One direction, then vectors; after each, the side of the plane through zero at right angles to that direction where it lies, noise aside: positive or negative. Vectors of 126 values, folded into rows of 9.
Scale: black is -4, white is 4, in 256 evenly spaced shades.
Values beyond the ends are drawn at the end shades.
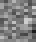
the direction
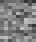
positive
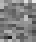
positive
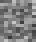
positive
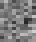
negative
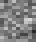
positive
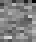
negative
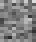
positive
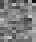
negative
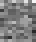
positive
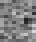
negative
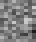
positive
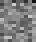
negative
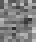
negative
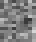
negative
